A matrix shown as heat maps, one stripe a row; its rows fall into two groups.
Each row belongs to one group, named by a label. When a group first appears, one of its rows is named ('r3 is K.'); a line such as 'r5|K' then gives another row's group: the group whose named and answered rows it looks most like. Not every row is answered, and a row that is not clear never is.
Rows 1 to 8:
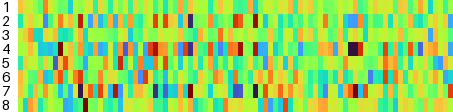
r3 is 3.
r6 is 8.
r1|3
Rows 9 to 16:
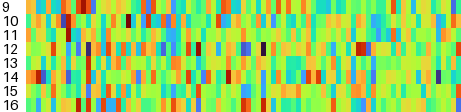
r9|8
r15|3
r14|3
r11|8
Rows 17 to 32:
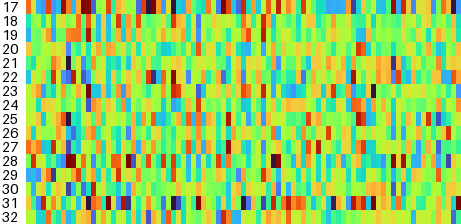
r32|8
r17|8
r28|8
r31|3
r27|3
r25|3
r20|3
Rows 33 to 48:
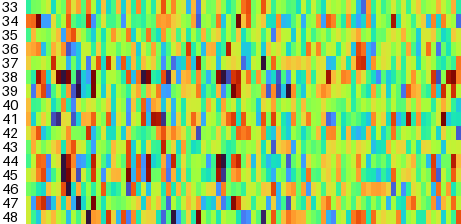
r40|8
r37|3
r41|8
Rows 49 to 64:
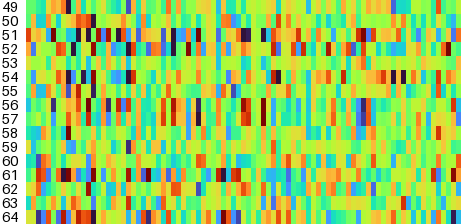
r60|3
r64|8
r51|3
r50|8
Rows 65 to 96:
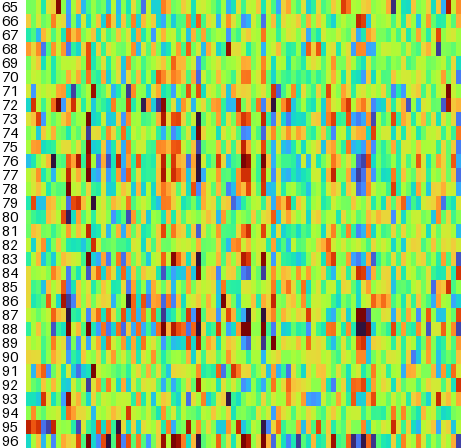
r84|3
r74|3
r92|3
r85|8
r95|3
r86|8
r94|8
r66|3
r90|3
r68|3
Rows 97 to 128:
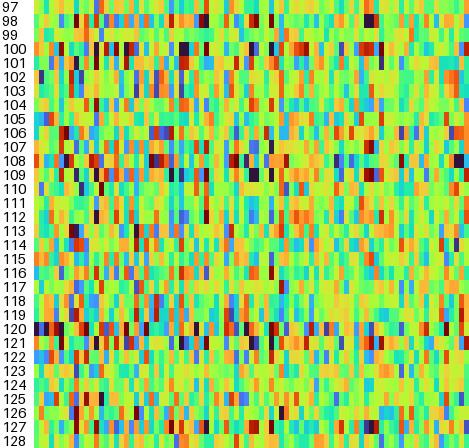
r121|3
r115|3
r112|3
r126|8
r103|8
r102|8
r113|8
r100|3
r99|8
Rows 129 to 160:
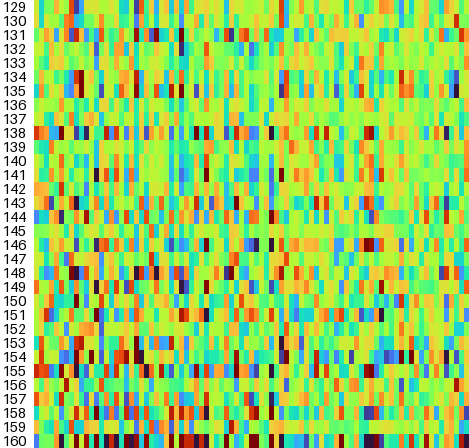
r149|3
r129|8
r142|3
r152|8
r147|8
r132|3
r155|3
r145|8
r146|3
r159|8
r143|3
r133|3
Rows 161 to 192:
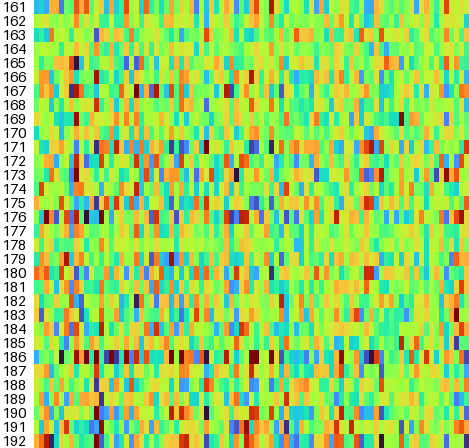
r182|8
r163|3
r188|3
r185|8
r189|8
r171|3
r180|3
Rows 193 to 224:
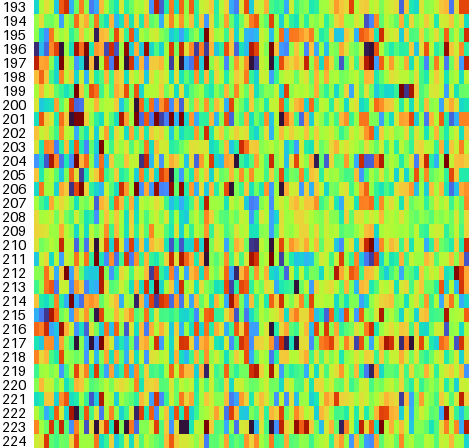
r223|3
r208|3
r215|3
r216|3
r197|3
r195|3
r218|3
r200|8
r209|3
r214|8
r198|3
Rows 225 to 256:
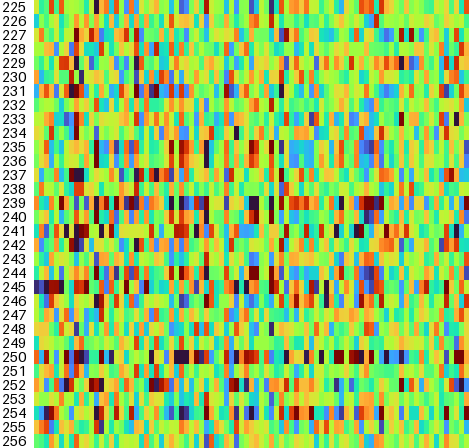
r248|3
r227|8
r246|3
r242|8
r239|3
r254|3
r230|8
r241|8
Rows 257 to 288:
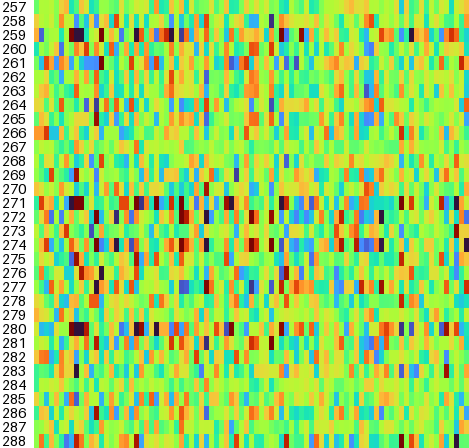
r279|3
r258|3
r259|8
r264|3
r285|8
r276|8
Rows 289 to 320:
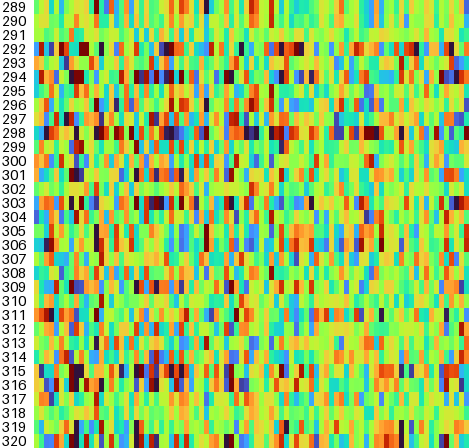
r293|8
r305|3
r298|3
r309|8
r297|8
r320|8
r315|8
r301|8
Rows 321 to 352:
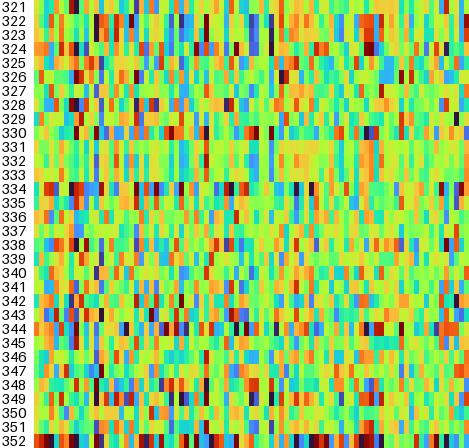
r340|3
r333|3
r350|8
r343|8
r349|3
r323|3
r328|8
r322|3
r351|3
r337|8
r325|8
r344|3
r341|8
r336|3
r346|3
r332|3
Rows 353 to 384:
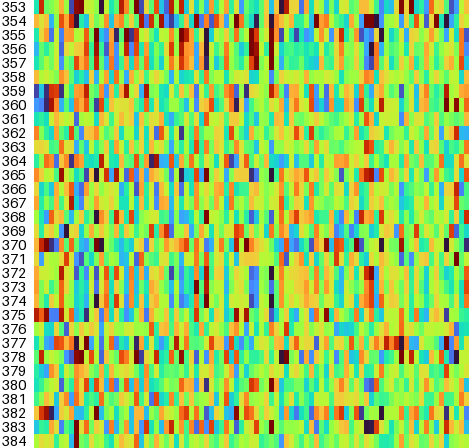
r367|8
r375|3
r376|8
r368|3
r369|8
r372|3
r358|3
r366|8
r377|8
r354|3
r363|3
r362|8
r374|3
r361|3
